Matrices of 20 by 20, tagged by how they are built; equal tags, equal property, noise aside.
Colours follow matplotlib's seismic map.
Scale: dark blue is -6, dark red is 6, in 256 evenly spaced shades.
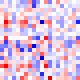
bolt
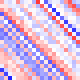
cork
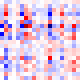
bolt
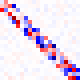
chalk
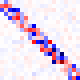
chalk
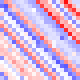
cork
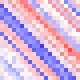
cork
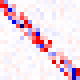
chalk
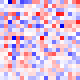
bolt
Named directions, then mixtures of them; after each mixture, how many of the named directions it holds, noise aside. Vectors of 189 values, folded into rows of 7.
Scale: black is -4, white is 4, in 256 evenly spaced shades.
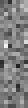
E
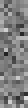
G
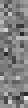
one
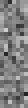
two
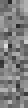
two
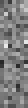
one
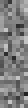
two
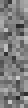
two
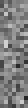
two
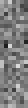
one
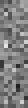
two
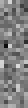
one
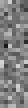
one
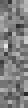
two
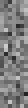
two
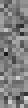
one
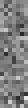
one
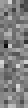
one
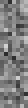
two
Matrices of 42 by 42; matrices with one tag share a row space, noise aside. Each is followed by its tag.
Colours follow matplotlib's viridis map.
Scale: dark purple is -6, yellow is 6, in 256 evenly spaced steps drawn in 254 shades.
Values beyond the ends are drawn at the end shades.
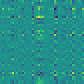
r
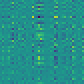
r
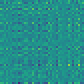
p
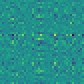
r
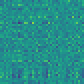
p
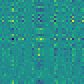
r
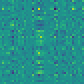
r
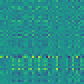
p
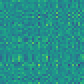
p
